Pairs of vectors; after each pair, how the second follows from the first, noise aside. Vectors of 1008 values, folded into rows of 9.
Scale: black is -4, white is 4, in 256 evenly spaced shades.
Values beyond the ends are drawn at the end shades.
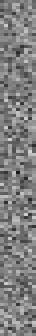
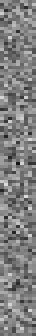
reversed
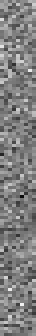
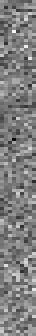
reversed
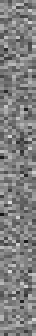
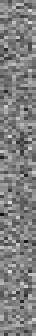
copied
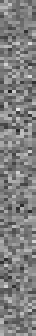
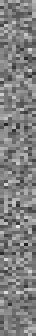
reversed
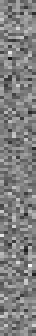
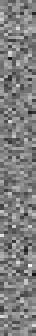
copied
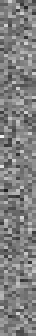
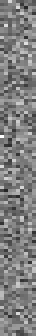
copied
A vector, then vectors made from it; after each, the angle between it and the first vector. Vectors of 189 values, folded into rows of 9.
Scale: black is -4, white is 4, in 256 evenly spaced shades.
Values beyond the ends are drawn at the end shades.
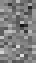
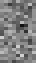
nearly parallel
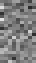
partly aligned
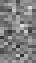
nearly opposite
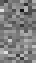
partly aligned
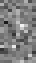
partly opposed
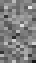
partly opposed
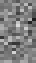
partly opposed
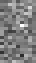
nearly opposite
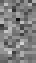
partly aligned
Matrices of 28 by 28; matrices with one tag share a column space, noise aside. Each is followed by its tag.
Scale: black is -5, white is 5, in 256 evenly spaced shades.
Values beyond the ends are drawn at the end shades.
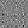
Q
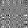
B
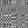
B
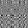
B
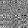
B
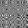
B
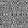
Q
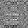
Q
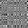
Q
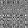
B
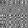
B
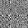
B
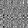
B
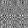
B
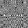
B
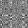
B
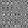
Q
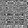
Q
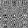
B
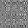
Q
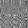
B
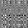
B
